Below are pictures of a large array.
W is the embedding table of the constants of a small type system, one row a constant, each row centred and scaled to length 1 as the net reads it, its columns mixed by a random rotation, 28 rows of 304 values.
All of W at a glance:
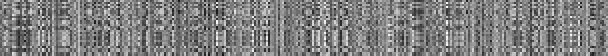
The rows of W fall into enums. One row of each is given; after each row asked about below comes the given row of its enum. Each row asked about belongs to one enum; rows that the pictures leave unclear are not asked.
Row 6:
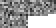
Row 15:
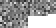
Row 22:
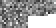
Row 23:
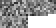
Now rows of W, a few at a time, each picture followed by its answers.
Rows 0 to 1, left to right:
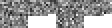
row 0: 6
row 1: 22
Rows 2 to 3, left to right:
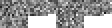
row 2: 23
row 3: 22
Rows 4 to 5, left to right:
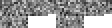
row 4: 23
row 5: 6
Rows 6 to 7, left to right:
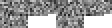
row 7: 23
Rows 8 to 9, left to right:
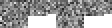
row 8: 15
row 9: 23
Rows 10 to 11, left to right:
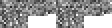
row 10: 22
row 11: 22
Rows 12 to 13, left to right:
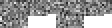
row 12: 15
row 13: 6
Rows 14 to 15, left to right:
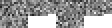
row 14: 23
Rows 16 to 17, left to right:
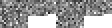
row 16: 22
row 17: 15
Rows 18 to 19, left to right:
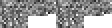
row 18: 22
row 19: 22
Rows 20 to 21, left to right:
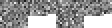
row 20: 15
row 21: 22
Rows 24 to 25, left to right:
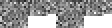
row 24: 15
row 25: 15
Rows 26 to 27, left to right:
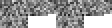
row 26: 23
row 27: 23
